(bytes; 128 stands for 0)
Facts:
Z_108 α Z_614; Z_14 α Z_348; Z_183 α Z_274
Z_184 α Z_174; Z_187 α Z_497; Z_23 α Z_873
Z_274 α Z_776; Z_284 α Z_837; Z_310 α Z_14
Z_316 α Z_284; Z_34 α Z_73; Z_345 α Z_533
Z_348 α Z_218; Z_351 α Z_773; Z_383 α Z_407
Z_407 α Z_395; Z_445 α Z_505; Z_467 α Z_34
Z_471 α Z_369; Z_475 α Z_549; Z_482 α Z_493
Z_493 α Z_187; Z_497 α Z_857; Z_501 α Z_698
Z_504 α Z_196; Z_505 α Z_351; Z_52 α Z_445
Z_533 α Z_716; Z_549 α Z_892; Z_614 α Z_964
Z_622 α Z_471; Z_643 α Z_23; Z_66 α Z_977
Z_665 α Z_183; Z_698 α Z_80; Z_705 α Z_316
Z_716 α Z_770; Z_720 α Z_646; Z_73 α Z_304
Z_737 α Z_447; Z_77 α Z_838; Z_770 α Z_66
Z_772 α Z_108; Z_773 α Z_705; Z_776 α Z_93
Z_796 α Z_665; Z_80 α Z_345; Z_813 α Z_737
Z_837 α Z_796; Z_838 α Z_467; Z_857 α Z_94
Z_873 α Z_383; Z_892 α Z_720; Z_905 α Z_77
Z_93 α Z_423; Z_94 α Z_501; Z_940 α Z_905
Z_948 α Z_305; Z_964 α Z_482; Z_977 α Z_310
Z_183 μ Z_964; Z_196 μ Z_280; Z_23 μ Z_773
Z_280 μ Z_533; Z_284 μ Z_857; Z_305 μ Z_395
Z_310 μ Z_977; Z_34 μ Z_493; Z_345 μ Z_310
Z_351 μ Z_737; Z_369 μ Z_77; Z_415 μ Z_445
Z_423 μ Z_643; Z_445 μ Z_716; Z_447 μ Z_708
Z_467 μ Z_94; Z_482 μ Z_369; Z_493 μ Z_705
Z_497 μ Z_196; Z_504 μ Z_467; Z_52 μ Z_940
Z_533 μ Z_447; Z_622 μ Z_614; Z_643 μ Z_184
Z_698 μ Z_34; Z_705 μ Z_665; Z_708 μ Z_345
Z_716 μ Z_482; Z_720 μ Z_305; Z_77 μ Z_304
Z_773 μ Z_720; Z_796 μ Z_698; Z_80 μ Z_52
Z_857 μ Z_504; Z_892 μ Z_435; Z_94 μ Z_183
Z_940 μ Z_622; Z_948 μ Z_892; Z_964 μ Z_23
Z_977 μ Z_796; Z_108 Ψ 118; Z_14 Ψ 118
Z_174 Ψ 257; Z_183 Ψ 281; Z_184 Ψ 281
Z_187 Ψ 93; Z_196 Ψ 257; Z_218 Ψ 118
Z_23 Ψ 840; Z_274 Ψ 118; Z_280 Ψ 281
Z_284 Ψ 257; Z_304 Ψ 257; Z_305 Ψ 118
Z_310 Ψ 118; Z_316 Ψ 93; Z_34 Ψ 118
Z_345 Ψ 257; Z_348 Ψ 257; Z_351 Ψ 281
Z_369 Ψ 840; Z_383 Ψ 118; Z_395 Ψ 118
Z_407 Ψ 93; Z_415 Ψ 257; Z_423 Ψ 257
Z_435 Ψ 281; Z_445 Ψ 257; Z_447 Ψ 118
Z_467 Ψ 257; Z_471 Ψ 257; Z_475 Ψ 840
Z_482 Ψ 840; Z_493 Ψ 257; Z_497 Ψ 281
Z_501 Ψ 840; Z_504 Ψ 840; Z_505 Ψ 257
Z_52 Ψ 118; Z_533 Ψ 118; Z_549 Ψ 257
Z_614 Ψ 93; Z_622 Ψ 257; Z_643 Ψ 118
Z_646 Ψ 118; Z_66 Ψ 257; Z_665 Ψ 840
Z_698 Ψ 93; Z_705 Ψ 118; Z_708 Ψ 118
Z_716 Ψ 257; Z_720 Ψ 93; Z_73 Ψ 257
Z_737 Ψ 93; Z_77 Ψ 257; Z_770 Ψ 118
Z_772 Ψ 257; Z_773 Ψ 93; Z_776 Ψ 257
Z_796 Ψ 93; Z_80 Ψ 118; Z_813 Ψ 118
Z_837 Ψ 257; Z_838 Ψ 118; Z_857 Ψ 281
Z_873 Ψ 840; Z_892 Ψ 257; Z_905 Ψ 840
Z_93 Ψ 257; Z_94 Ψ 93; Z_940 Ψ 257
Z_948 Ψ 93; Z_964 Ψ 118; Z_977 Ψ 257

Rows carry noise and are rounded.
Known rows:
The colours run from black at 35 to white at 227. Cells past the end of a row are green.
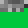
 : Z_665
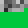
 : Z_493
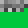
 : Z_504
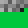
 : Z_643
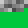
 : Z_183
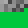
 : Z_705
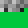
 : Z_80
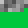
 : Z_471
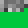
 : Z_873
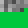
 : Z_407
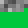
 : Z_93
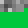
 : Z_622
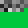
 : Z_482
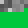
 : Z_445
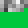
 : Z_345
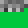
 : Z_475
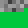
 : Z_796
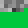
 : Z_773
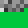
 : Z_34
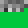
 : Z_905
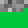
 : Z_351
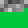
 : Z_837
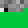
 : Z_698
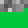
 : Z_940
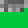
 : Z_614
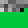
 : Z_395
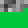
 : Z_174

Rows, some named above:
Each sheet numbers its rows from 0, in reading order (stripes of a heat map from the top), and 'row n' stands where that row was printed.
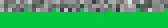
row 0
Z_948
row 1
Z_471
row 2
Z_504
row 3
Z_796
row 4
Z_977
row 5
Z_445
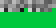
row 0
Z_80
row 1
Z_94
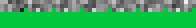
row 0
Z_274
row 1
Z_467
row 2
Z_892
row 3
Z_77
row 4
Z_284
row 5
Z_549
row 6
Z_196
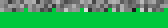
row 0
Z_796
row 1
Z_705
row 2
Z_505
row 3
Z_34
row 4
Z_383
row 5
Z_94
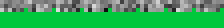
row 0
Z_720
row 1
Z_66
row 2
Z_964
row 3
Z_770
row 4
Z_705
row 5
Z_977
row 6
Z_716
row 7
Z_435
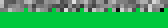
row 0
Z_776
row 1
Z_435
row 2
Z_369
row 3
Z_497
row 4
Z_501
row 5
Z_533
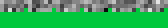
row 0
Z_23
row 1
Z_493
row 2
Z_348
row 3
Z_14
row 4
Z_187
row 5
Z_280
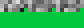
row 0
Z_310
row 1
Z_184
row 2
Z_857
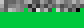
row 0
Z_772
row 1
Z_482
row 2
Z_305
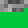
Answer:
Z_316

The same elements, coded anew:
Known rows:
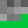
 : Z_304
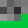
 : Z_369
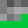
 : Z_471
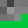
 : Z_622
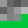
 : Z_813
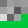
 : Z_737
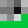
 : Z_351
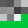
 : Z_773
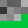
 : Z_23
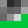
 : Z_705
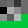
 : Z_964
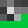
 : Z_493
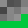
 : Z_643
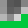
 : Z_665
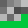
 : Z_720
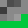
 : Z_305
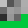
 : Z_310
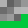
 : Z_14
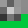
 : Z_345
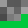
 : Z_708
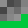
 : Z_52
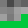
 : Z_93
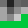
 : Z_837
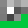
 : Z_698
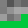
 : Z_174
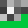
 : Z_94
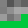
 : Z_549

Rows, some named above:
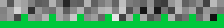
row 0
Z_66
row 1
Z_23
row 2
Z_837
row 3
Z_14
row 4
Z_614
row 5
Z_482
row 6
Z_501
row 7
Z_716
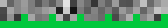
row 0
Z_533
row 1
Z_304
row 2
Z_497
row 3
Z_77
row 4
Z_34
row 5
Z_770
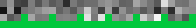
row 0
Z_482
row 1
Z_304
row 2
Z_445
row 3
Z_316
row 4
Z_504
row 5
Z_183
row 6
Z_80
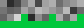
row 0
Z_705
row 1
Z_977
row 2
Z_948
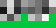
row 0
Z_857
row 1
Z_183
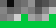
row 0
Z_284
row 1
Z_274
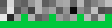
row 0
Z_187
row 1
Z_501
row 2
Z_280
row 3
Z_720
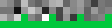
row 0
Z_351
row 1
Z_796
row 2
Z_533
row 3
Z_196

